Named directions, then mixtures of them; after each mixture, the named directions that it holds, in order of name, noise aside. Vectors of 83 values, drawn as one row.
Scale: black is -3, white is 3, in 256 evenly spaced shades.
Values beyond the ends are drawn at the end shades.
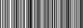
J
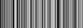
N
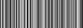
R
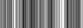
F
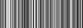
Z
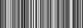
N, Z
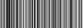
Z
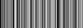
N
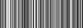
Z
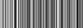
N, Z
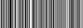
J, N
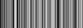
N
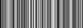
N, Z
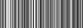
Z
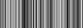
F, Z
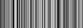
N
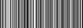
R, Z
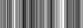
F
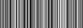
F, R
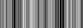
F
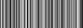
R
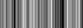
F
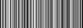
R, Z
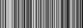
J, Z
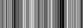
F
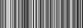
Z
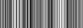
F, R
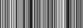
F, J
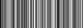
N, Z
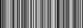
N, Z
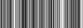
F, J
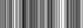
F
